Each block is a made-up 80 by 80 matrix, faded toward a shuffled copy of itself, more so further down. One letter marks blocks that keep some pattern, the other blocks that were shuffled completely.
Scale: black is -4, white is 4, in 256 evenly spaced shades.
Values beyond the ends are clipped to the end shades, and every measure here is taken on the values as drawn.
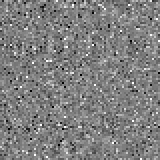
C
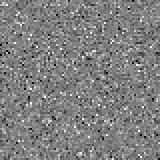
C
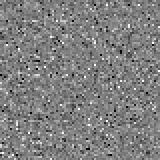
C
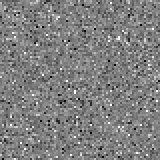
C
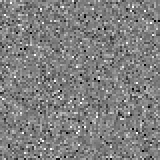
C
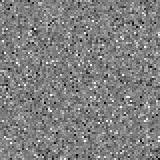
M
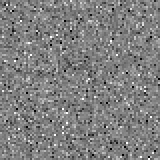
M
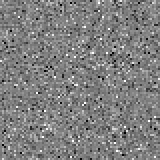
C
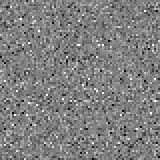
C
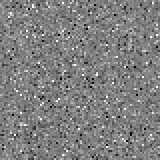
M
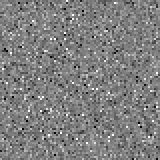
M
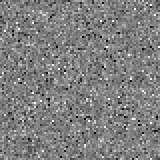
M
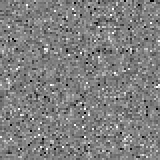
C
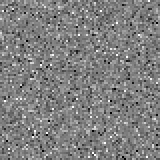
M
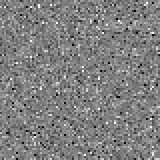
C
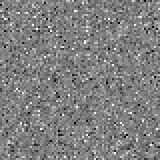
C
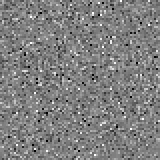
C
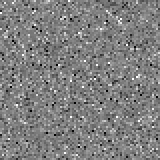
M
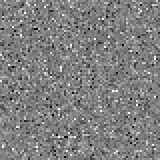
M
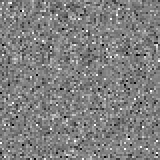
C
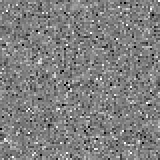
C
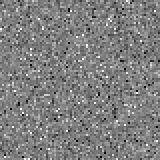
M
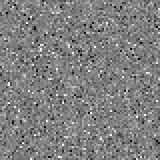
M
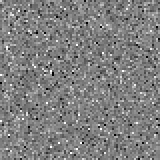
M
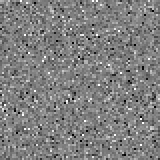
C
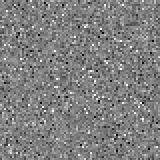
M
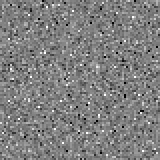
C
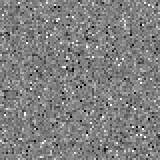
C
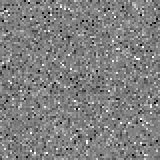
M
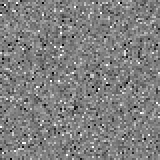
M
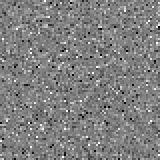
C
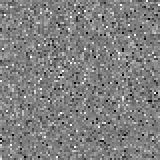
C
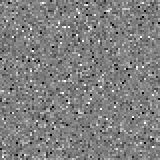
C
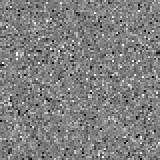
M
